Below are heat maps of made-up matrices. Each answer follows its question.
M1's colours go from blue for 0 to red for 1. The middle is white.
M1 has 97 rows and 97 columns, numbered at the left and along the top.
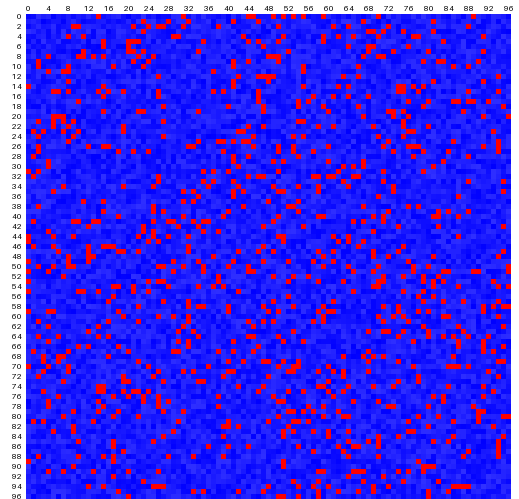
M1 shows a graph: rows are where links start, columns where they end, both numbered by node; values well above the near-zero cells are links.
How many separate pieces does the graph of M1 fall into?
1
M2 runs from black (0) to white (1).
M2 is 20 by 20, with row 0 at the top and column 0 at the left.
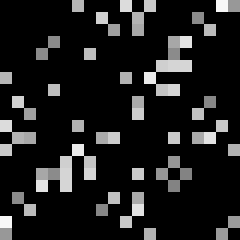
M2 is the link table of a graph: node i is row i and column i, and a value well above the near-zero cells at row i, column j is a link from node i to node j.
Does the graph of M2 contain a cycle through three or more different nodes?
yes
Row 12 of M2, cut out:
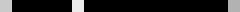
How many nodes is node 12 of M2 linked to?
3
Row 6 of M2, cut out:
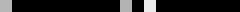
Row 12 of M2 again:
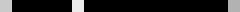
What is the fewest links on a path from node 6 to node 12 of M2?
1
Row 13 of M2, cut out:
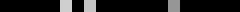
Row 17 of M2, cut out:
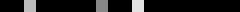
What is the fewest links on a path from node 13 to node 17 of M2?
3
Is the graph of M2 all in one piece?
no
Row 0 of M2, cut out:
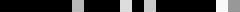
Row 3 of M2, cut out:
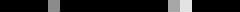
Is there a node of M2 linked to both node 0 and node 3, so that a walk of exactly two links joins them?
no
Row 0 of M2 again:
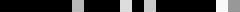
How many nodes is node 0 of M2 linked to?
5
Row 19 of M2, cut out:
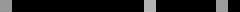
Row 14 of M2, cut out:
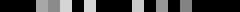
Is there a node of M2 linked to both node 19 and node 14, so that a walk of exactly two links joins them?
no
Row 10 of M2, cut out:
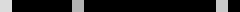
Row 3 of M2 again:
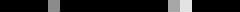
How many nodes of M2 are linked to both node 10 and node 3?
0
